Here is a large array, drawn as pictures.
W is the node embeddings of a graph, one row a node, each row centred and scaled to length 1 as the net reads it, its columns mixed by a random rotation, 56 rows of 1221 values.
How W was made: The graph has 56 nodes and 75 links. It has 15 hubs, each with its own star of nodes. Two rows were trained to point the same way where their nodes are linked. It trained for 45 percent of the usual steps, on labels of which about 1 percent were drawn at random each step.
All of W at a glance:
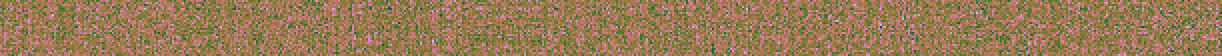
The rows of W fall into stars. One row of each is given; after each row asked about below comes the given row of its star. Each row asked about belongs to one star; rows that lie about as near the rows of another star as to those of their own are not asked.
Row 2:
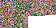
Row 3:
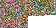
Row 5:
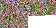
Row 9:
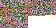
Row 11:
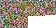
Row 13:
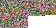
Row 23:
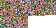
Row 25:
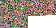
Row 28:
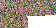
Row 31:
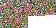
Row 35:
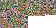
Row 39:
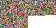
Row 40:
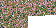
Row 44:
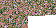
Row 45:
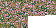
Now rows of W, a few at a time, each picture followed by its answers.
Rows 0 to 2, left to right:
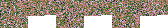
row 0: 45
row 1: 35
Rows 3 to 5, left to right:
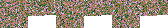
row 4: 13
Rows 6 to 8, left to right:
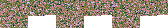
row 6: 23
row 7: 25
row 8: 31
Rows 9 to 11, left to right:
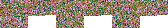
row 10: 5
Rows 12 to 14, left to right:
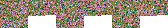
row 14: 44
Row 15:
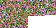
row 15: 11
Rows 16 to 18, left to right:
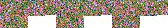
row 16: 11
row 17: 28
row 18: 40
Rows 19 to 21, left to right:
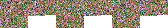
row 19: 39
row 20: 5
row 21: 31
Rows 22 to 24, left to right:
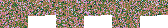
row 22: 35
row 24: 2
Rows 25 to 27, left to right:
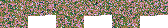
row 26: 44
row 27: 40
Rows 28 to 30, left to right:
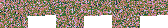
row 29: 3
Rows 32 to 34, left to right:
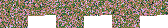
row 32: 3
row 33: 3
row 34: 44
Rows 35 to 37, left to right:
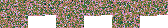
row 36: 2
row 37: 35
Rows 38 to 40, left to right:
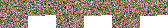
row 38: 35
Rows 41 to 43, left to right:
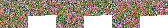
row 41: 5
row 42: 44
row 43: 40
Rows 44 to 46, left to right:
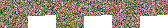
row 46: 9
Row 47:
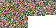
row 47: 28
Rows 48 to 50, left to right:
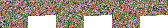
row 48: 11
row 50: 45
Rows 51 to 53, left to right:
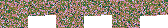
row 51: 13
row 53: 23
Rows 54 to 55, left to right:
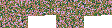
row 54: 9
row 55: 5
